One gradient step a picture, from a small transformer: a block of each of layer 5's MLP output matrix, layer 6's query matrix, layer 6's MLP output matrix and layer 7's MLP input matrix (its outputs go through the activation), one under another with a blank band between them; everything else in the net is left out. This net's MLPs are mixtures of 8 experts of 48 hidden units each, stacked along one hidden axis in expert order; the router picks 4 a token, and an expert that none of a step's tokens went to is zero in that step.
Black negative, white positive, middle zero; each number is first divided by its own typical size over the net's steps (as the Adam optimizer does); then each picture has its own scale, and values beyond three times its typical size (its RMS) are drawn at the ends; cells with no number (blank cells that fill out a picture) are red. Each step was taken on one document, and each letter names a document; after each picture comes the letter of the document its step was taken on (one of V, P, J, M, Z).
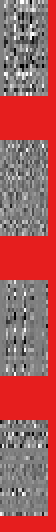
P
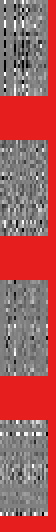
P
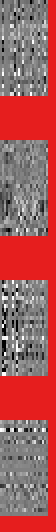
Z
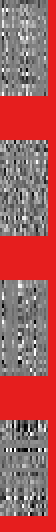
Z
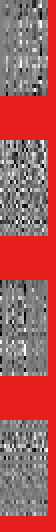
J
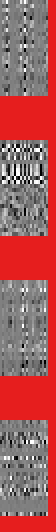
J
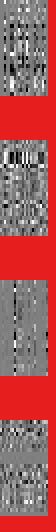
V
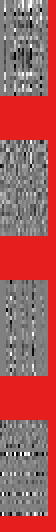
P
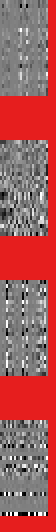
J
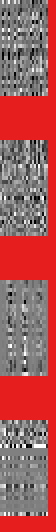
J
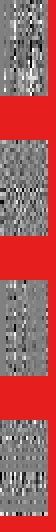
P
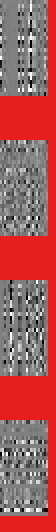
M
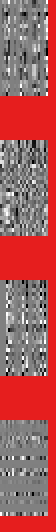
J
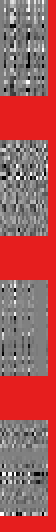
V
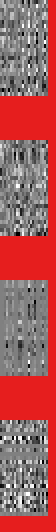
M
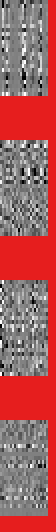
Z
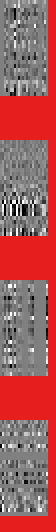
V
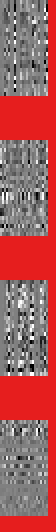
Z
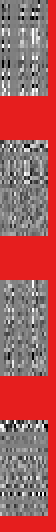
Z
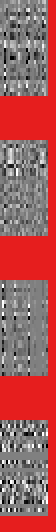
V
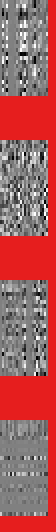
J
